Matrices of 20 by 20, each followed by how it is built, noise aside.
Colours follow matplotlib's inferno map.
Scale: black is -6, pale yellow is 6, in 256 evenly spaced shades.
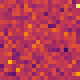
noise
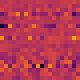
uneven rows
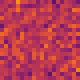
noise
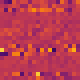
uneven rows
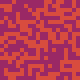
noise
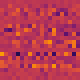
uneven rows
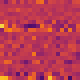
uneven rows
